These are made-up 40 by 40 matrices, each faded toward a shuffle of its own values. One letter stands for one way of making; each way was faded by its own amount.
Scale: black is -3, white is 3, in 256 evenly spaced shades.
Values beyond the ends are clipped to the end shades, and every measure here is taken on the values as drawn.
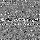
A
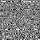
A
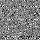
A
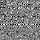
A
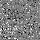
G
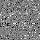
G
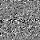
A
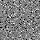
G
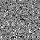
G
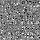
G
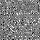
G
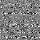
A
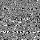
A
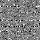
A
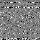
A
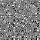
G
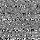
A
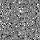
G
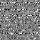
A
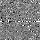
A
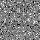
G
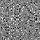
G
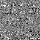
A
